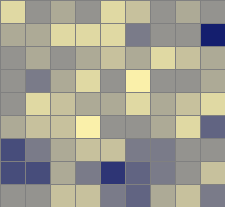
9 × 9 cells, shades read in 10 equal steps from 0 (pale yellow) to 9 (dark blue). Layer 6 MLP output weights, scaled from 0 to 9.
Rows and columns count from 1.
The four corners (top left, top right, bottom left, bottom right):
1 4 4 5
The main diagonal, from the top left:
1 3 4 1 3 4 5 4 5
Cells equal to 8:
1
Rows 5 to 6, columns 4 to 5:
3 3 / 0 4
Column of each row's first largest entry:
2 9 1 2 1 9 1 5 6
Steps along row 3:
down up down down up down up up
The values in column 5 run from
1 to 8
